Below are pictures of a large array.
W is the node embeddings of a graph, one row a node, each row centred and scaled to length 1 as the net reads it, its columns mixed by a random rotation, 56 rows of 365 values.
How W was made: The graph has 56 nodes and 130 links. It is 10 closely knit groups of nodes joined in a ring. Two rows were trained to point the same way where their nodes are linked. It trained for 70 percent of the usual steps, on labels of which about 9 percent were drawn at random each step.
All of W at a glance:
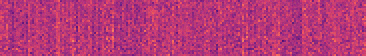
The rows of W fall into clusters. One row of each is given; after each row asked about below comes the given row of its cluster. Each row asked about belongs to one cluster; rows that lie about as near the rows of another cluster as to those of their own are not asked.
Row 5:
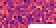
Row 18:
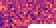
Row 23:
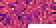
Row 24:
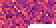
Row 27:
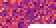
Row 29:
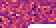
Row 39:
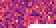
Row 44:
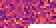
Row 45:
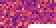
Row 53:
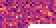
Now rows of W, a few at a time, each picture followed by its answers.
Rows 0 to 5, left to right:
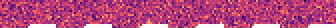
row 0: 44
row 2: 39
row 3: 24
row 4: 23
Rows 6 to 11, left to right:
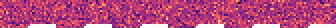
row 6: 24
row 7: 44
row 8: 18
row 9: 18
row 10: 23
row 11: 44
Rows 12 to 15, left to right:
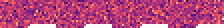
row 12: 27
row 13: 44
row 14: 53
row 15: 18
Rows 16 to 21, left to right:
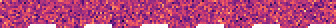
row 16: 29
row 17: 27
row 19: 5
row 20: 5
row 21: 27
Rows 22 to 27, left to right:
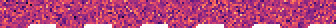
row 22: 53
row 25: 44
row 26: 29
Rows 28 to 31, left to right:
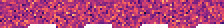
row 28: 27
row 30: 45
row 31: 29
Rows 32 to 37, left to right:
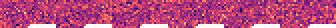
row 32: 24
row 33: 18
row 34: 23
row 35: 27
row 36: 39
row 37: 29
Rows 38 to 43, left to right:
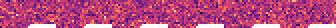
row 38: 29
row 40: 45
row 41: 45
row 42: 18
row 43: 24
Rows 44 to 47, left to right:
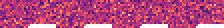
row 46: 29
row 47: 5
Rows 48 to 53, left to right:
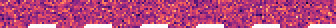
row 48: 23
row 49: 23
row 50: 18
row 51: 45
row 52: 39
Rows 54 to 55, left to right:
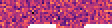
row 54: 45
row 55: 23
